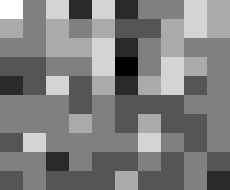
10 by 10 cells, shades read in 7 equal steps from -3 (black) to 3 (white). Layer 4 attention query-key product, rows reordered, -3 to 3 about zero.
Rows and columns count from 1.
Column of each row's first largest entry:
1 9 5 5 3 1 4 2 1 6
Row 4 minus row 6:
-1 -1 0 1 2 -2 1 3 1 0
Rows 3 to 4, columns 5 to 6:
2 -2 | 2 -3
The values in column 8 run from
-1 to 2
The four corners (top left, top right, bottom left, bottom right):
3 1 -1 -2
